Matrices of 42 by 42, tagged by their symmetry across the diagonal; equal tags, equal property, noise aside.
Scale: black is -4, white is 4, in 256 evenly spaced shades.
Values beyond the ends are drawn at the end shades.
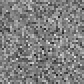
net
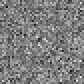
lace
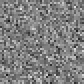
net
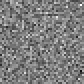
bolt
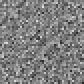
lace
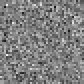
net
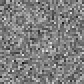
lace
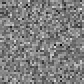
bolt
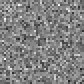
lace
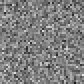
net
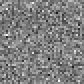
bolt
